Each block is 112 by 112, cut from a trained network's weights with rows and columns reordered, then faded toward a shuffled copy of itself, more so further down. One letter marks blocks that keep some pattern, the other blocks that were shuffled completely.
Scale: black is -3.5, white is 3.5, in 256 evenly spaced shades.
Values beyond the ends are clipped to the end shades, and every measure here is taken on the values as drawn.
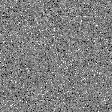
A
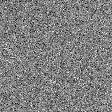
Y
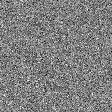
Y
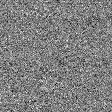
A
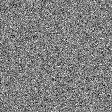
A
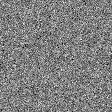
Y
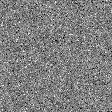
Y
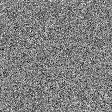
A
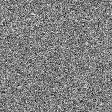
Y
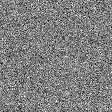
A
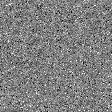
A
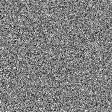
Y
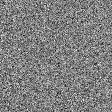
Y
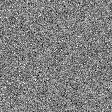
Y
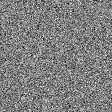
Y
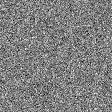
Y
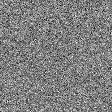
Y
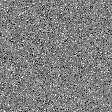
A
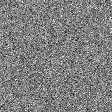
Y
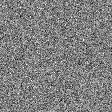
Y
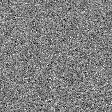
Y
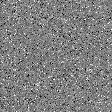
A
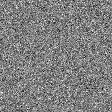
Y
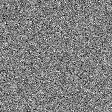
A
